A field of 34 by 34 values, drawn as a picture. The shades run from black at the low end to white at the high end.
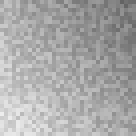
No single row or column stands out from its neighbours. The ninth with the highest average is the bottom left. Fine speckle covers the field. The field climbs toward the bottom left. The halves do not mirror each other. The histogram is bell-shaped. The ninth with the lowest average is the top right.
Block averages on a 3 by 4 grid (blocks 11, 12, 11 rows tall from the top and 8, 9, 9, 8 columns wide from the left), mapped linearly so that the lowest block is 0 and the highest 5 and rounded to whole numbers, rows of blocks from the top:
3210 / 4321 / 5432
